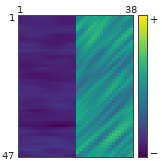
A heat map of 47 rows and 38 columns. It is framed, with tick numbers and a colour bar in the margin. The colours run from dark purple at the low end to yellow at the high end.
It is made of 1 by 2 panels. Panel 1,1: very low, streaked across, faint in contrast. Panel 1,2: middling, slanting up to the right.
